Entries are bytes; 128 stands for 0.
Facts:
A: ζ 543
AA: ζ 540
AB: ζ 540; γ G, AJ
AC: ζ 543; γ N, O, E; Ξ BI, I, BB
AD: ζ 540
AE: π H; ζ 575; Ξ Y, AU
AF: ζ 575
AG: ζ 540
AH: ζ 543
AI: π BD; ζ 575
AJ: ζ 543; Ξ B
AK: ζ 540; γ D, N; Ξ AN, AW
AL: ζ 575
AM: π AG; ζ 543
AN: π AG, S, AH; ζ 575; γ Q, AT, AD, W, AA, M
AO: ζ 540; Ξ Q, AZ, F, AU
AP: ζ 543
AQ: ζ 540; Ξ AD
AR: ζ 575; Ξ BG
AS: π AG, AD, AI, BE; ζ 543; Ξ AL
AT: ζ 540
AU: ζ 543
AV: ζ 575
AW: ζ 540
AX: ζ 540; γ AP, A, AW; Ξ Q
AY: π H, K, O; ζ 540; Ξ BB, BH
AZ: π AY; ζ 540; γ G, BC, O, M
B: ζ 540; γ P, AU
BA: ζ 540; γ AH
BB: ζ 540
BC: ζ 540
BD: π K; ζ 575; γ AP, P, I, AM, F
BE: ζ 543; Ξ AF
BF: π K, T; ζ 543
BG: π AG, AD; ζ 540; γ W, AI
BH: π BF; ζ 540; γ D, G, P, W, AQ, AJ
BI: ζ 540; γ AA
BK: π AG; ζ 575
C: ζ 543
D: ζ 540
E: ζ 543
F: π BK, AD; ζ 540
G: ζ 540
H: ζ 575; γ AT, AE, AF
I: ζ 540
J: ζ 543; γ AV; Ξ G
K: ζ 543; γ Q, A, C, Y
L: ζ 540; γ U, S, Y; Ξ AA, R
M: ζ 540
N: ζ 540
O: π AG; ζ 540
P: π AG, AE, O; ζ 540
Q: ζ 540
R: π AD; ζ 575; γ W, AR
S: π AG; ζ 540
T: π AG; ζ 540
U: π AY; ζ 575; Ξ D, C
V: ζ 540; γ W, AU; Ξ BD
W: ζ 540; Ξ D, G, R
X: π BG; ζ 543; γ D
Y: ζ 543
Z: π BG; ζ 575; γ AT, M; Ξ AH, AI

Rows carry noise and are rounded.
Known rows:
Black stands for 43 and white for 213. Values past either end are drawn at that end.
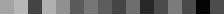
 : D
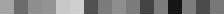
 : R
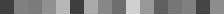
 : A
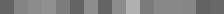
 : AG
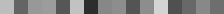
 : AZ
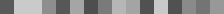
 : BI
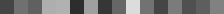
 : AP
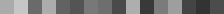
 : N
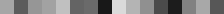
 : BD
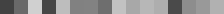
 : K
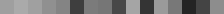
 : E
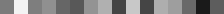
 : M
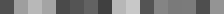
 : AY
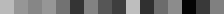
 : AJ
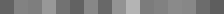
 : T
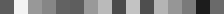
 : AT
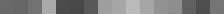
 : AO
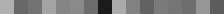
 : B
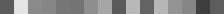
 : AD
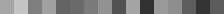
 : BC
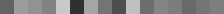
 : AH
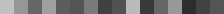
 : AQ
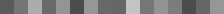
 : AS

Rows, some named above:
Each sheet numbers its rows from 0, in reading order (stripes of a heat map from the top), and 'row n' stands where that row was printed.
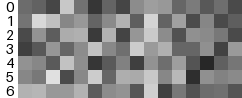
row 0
F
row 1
AF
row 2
AW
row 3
L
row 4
AU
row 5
H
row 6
AI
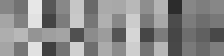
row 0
H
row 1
Z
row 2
AI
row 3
Z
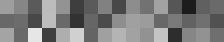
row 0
AU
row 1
F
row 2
AN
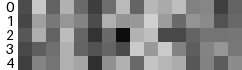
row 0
Q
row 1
S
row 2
I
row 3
AX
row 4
Y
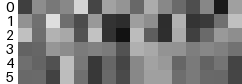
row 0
C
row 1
AC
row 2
BH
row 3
BA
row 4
F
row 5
F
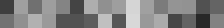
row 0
S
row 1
AE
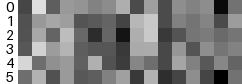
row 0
AA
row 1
AY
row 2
I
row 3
BB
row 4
AB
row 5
W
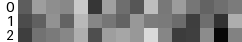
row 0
AH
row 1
J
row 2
U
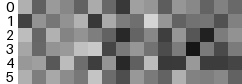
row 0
V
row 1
A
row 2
X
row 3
R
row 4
P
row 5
BG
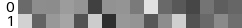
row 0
AV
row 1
AZ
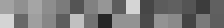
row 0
AR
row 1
AK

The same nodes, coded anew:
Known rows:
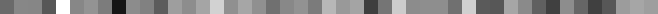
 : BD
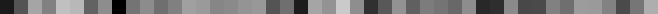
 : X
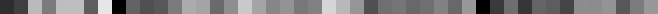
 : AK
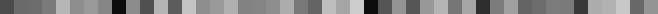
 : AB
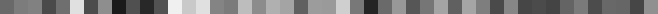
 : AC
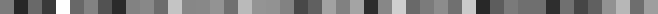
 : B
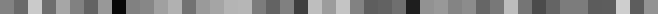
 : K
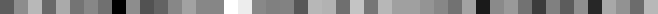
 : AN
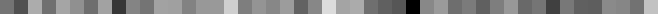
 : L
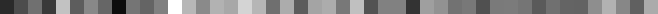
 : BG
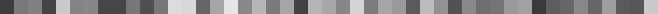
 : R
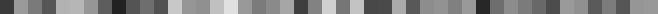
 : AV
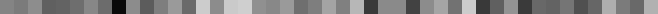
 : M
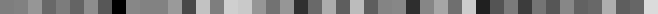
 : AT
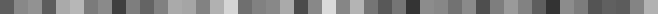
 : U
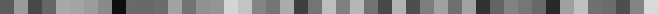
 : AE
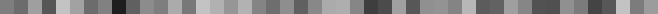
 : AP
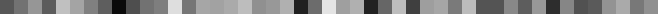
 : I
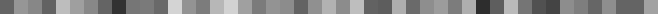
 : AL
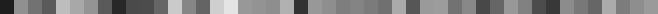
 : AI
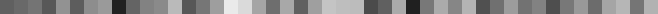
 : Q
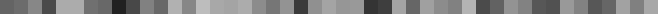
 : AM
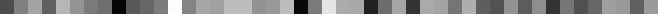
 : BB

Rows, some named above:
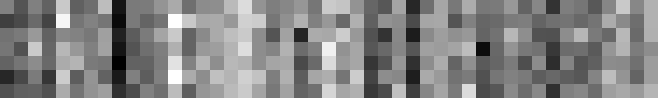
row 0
AX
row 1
V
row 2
Y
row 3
AW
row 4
AY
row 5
BG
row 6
F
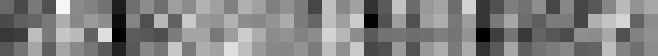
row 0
P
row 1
AB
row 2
AK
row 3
AD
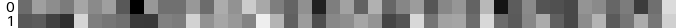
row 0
H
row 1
AU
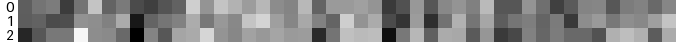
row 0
E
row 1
AO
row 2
BH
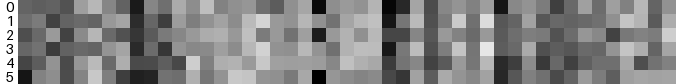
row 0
AJ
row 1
AZ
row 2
J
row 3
AZ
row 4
N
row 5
AH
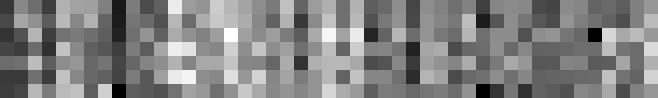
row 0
AR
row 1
AF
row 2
AA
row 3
W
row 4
C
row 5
W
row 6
AK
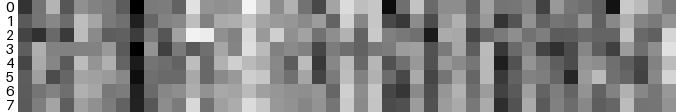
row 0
BI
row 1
AQ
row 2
W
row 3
Z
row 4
AF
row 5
AE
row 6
AQ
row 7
AD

